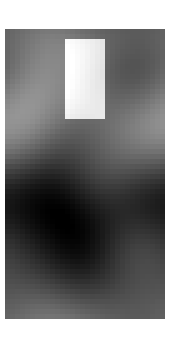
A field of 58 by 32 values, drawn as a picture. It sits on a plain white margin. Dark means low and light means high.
No regular stripes run through it. The ninth with the highest average is the top middle. Values change most from cell to cell in the top middle. An odd patch, higher than its surroundings, sits in the top middle.
